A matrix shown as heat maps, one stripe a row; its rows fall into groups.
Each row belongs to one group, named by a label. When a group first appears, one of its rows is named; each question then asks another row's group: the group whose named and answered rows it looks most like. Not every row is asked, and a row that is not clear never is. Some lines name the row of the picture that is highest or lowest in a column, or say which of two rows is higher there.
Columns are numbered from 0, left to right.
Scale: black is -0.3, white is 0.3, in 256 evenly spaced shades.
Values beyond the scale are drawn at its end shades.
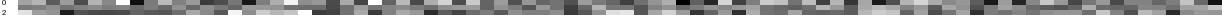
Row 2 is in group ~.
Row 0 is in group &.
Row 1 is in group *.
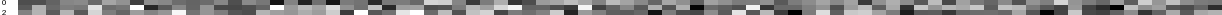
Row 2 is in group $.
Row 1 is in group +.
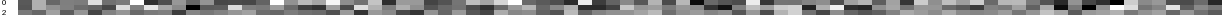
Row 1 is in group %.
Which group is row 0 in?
+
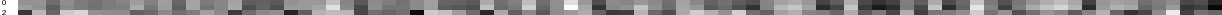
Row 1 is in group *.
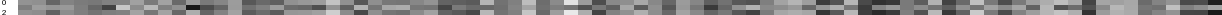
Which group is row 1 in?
%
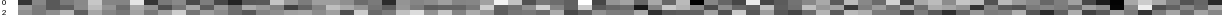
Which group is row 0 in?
+
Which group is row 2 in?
$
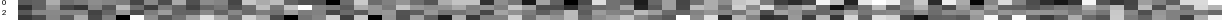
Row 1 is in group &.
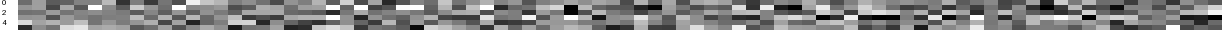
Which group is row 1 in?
$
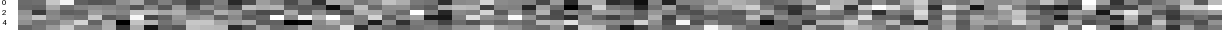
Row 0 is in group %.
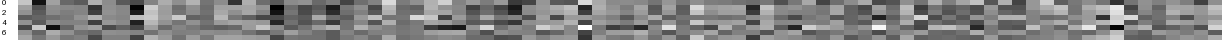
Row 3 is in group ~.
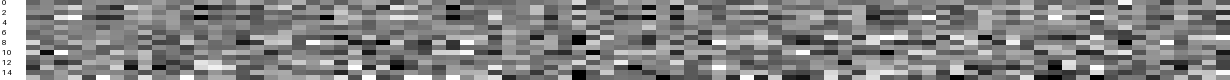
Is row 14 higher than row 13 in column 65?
No
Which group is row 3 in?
%
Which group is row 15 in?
$
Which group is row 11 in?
+
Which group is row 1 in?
%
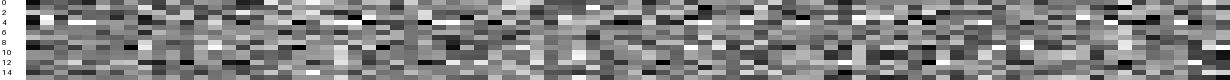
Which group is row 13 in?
+
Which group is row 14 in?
&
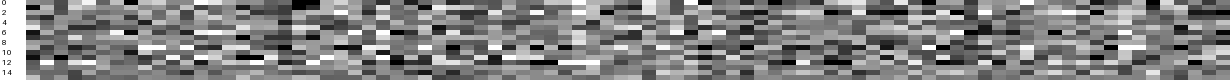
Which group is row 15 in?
~
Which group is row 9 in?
~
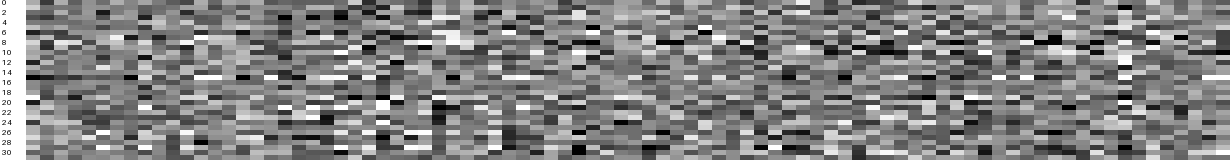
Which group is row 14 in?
~
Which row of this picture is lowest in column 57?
10
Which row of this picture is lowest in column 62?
10
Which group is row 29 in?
$
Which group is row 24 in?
%
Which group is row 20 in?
%
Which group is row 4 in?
~
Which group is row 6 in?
+
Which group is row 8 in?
$
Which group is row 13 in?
$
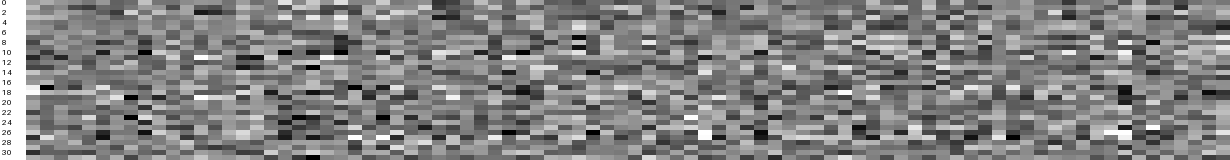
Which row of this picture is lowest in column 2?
11
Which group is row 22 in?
&
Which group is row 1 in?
~
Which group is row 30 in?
&
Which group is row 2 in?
%
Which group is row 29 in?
%
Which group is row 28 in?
$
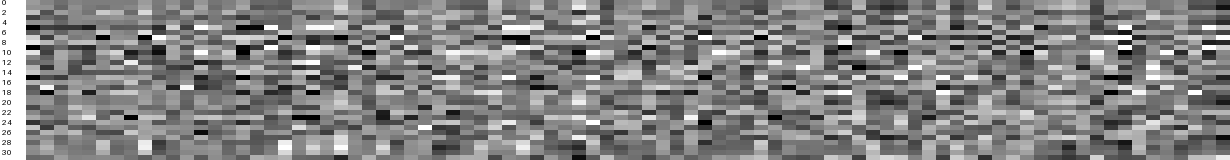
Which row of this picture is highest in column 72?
10
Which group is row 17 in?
~
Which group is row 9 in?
&
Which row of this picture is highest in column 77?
7
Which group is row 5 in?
&
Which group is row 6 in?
+
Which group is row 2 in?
$
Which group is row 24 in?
+
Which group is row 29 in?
+
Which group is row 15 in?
+
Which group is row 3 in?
+
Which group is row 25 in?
~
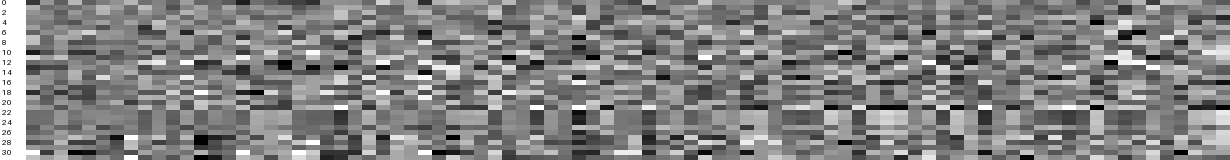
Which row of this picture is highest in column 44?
21
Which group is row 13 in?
+
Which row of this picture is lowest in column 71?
31
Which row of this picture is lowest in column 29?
30
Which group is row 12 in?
~
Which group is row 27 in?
%
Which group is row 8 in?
~
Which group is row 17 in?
~
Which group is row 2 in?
$
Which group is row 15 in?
$
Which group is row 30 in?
~
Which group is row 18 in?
&
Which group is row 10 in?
&
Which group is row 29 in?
%
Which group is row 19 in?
~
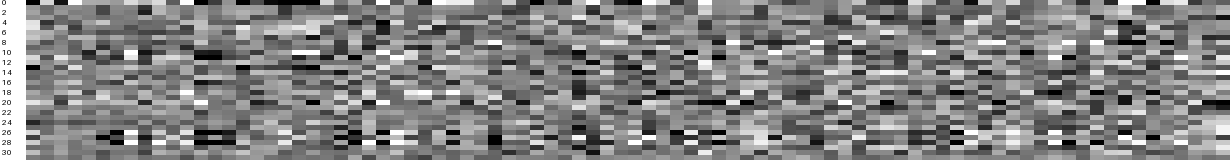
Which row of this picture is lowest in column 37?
27
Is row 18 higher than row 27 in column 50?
No
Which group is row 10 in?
&
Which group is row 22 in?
%
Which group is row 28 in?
%
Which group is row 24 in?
&
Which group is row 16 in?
%
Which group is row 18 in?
$
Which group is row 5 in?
~
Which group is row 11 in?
%
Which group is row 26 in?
%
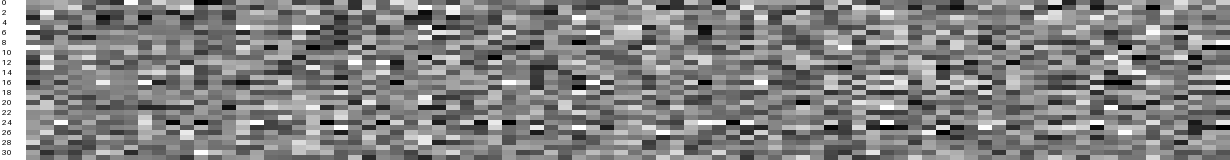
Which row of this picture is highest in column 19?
5
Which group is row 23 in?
+
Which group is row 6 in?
+
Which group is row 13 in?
~
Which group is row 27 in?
$
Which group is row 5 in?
~
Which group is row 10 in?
%
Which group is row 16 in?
+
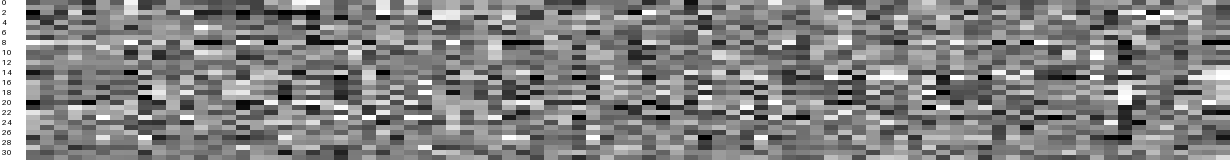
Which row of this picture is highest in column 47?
14
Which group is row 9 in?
$
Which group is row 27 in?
+
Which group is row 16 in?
~
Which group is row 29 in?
~
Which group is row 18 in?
~
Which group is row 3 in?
+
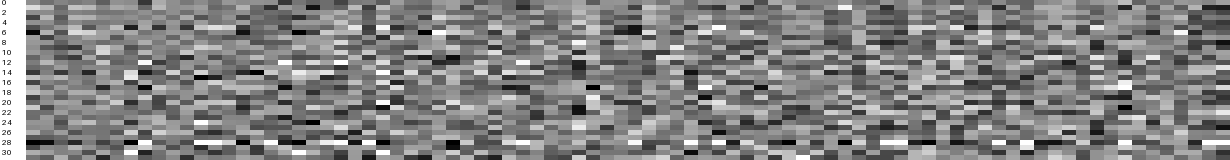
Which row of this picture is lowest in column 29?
12
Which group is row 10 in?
$
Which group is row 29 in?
%
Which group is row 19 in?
+
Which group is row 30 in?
&
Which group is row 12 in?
+
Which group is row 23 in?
~
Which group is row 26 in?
%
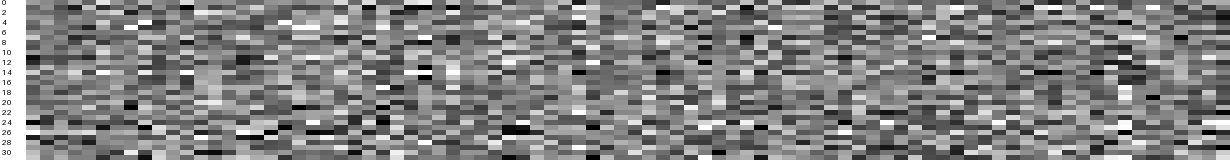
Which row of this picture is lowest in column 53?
21
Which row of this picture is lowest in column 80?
19
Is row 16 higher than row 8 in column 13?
Yes
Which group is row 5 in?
&
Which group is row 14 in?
$
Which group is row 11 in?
&
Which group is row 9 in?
+
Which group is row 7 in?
~
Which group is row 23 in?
%
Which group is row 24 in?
&
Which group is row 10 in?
$
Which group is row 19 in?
$
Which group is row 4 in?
+
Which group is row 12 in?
+
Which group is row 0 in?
$
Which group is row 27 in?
&
